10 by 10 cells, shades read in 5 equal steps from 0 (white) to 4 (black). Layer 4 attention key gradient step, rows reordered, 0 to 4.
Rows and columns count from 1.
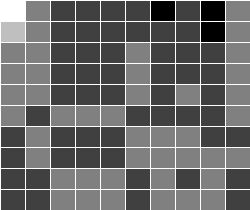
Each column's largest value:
3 3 3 3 3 3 4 3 4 3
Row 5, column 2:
2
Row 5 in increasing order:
2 2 2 2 2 3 3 3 3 3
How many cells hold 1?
1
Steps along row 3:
same up same same down up same same down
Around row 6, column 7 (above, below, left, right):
3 2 3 3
